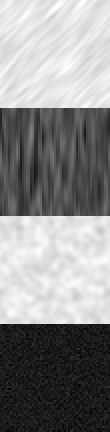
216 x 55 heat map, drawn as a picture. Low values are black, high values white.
It is made of 4 by 1 panels. Panel 1,1: very high, slanting up to the right, faint in contrast. Panel 2,1: low, streaked downward. Panel 3,1: very high, blotchy, faint in contrast. Panel 4,1: very low, fine-grained, faint in contrast.
